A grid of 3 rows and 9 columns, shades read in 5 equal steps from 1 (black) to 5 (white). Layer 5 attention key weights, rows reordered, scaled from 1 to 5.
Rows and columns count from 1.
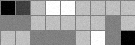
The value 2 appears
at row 1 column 2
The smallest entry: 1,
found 2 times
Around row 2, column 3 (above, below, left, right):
4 3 3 4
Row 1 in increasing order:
1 2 4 4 4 4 4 5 5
